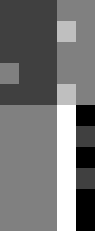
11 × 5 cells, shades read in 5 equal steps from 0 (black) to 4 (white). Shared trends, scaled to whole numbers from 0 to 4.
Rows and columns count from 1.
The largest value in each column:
2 2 2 4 2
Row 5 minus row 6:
-1 -1 -1 -1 2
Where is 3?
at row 2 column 4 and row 5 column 4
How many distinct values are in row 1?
2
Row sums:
7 8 7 8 8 10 11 10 11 10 10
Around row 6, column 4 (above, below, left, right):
3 4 2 0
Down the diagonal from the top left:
1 1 1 2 2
